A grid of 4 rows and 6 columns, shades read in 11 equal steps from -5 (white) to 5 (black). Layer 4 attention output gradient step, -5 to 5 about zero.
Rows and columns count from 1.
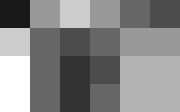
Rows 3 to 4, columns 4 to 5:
2 -2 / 1 -2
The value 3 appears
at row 3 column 3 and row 4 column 3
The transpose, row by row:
4 -3 -5 -5 / -1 1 1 1 / -3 2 3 3 / -1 1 2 1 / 1 -1 -2 -2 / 2 -1 -2 -2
